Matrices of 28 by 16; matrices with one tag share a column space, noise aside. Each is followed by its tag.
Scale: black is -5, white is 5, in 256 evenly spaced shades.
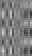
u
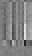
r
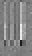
r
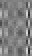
u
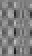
u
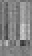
r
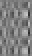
u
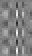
u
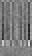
r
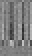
r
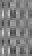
u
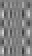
u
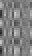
u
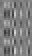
u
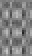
u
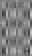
u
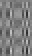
u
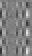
u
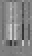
r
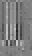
r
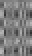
u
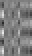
u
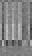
r
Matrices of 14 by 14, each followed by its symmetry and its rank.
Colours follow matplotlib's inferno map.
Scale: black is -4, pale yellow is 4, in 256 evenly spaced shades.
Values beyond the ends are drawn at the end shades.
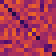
symmetric, full rank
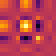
symmetric, rank one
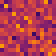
symmetric, full rank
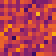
antisymmetric, full rank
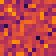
symmetric, full rank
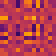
antisymmetric, rank two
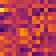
neither, rank three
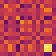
symmetric, rank two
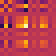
symmetric, rank one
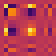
symmetric, rank one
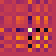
symmetric, rank one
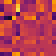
antisymmetric, rank two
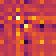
symmetric, rank two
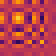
symmetric, rank one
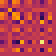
symmetric, rank two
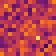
symmetric, full rank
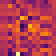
neither, rank three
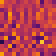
neither, rank three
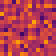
antisymmetric, full rank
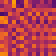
antisymmetric, rank two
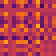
antisymmetric, rank two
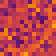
symmetric, full rank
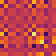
symmetric, rank two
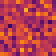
antisymmetric, full rank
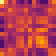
symmetric, rank two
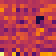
neither, rank three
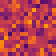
antisymmetric, full rank
